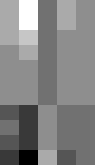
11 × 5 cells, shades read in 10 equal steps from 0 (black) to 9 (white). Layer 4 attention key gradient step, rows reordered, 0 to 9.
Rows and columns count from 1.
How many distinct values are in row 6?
2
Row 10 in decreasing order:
5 4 4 3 2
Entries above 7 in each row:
1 1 0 0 0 0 0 0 0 0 0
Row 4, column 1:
5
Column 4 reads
6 6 5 5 5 5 5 4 4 4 3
